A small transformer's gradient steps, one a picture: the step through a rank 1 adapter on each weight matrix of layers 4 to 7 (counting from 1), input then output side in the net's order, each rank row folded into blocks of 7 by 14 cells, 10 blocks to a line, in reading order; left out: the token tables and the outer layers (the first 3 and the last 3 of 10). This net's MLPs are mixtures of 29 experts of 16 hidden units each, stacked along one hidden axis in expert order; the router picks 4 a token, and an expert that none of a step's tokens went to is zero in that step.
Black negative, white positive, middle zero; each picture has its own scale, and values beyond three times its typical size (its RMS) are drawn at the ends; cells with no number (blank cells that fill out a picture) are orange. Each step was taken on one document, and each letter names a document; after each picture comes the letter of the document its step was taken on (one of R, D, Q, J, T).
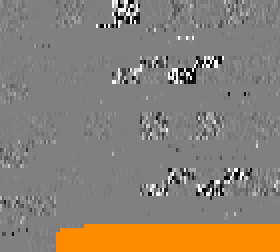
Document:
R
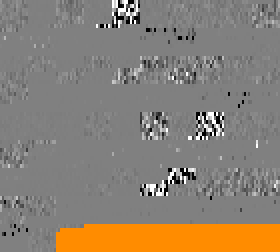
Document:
R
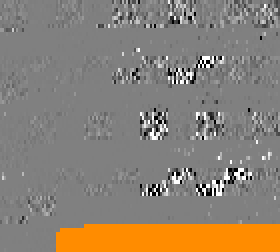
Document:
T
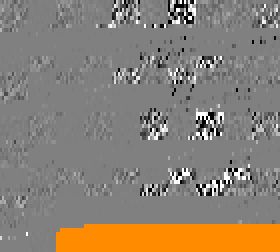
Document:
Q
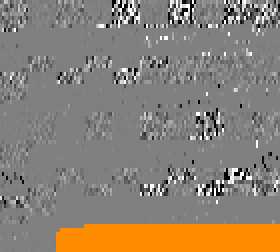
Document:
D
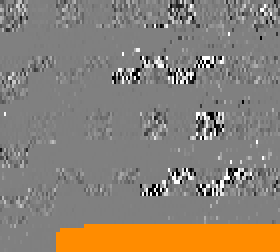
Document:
T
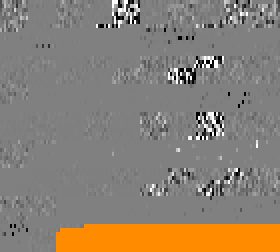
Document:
R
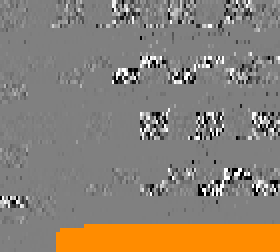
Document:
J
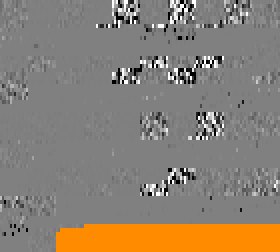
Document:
R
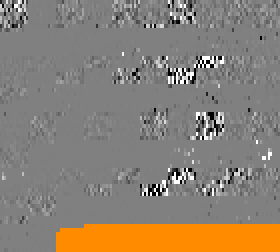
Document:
T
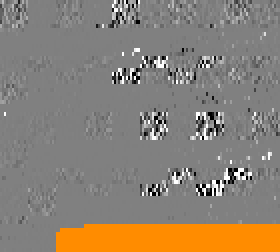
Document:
T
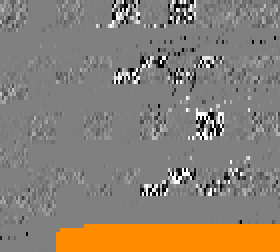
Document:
Q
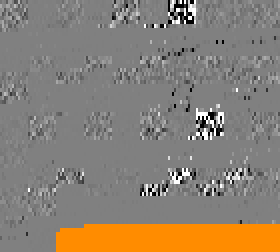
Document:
Q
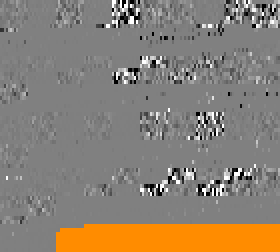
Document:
J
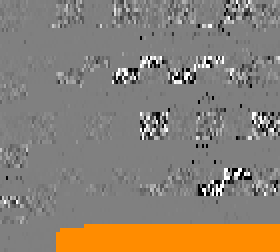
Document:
J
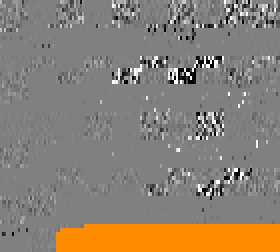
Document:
R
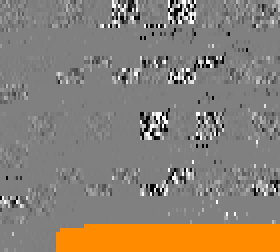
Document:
J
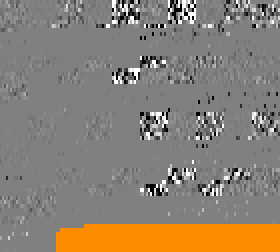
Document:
J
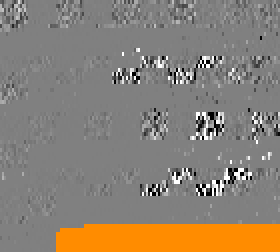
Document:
T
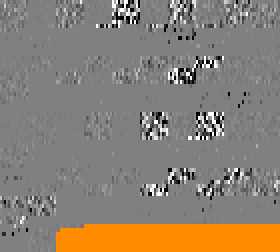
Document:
R
